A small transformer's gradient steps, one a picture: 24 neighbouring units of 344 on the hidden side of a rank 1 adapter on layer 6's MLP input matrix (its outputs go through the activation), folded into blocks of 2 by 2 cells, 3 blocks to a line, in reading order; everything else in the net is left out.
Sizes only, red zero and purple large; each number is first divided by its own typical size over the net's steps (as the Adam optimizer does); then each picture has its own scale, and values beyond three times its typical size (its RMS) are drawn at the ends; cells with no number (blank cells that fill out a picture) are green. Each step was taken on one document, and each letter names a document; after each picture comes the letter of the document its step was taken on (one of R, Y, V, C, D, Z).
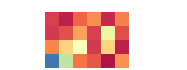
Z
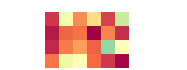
Z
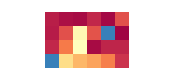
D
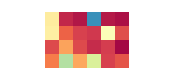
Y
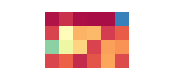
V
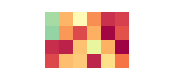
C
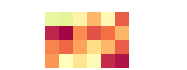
Y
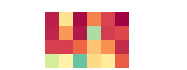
D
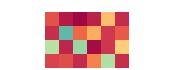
V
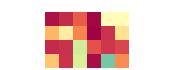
V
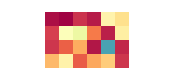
Z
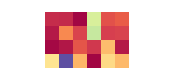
Y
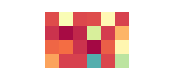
D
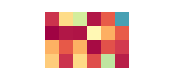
V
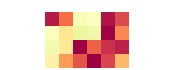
Y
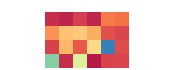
Z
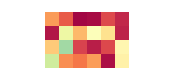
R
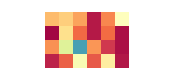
V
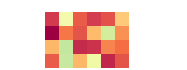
R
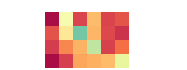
D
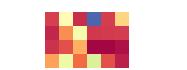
Z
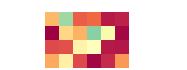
D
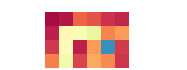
Z
